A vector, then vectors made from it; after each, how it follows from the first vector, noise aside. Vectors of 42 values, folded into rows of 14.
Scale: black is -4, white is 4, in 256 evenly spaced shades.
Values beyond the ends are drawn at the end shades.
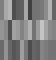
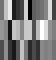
scaled up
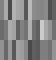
sign-scrambled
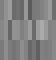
shrunk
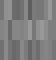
shrunk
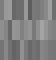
shrunk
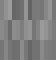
shrunk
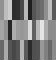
scaled up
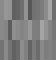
shrunk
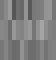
shrunk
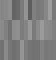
shrunk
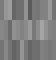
shrunk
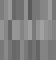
shrunk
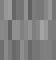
shrunk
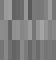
shrunk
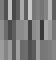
sign-scrambled
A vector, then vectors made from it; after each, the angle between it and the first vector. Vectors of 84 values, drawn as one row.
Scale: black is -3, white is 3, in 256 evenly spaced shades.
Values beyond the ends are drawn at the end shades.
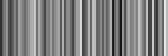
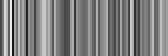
orthogonal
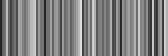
nearly parallel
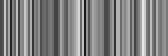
orthogonal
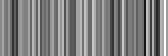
partly aligned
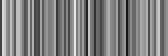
orthogonal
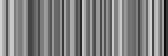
nearly opposite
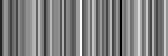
nearly parallel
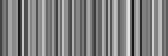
orthogonal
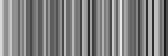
nearly opposite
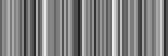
partly opposed
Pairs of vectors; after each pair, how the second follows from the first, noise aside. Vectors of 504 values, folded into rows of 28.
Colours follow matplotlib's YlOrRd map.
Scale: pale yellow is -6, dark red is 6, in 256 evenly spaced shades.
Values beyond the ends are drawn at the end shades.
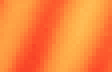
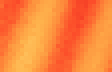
reversed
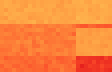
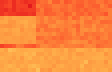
reversed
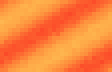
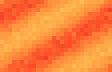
reversed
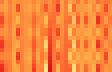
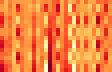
scaled up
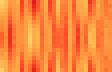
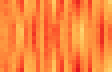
reversed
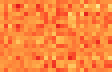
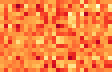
scaled up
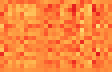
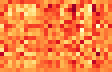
scaled up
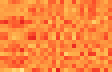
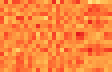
reversed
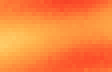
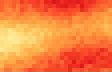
scaled up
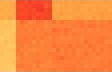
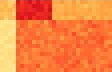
scaled up
